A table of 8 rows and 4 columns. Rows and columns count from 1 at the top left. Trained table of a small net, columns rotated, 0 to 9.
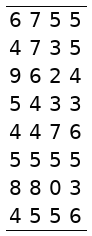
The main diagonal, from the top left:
6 7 2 3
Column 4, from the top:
5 5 4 3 6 5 3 6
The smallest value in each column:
4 4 0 3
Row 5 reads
4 4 7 6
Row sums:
23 19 21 15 21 20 19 20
